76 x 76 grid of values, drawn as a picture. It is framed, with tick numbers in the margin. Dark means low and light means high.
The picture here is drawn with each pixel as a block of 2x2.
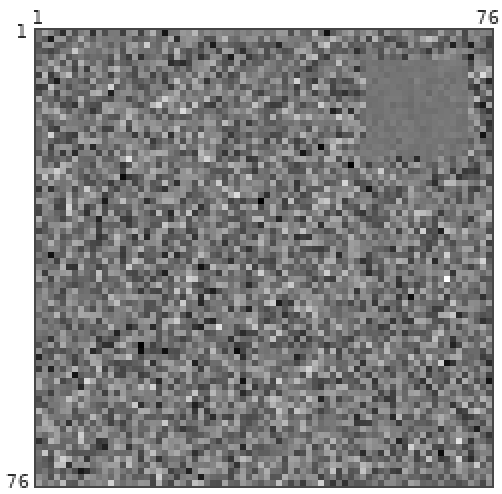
Calmest part: top right. Mirror symmetry: none. Grain: fine. Stripes: none. Odd patch: calmer, in the top right. Slope: none.
